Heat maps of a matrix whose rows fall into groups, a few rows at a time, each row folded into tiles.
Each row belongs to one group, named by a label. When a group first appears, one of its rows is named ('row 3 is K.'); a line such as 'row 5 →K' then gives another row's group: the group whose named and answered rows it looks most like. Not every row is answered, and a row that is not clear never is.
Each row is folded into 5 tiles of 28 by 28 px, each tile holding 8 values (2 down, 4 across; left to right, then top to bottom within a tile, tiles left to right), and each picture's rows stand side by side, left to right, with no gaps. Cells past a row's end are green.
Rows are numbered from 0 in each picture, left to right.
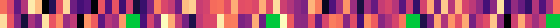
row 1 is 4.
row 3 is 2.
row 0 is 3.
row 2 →3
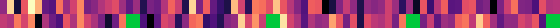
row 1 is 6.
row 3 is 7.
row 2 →3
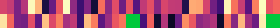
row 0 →3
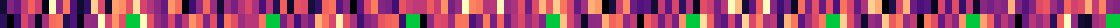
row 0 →6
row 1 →3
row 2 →7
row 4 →3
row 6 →3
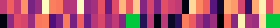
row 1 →6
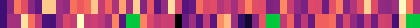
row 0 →4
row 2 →6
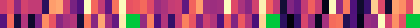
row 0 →6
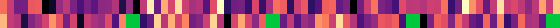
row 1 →2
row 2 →7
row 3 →4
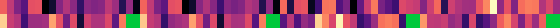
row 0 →3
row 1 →3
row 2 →7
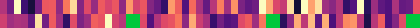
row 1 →6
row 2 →2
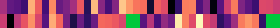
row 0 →6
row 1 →7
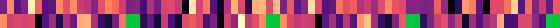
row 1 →6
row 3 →4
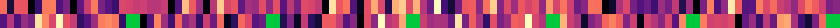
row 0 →7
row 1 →4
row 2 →6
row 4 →3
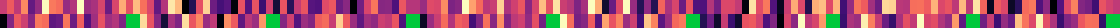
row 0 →4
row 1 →3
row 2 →7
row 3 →4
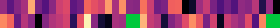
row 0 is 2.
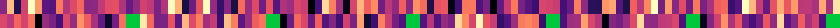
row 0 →2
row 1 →3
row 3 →7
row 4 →4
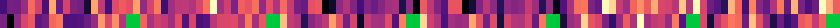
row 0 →6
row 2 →3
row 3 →3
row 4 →4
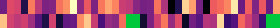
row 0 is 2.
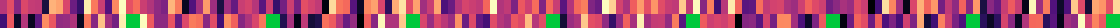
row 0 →6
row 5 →2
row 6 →4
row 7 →6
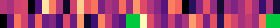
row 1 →3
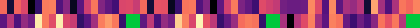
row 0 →7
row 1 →7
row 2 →6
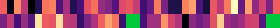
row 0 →7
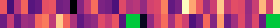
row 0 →7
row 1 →4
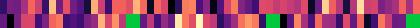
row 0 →6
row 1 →7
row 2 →4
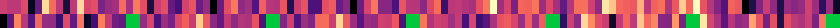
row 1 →7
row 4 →4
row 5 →3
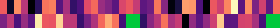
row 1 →4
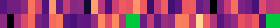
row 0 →6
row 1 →7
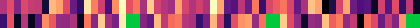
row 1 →2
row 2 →3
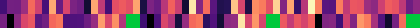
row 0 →6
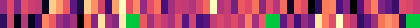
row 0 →6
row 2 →7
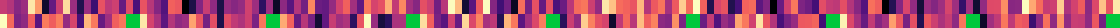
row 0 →3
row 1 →3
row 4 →4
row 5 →7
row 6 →3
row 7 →4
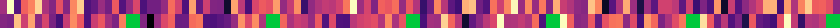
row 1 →6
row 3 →4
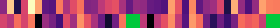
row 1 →6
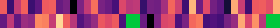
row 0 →7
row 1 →6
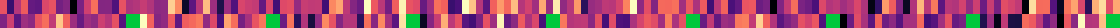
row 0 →7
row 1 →3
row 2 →6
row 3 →4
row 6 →4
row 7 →6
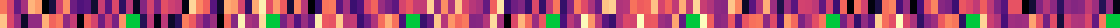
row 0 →3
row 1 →6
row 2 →7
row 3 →2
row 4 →4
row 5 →3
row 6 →7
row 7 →3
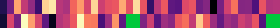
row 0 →4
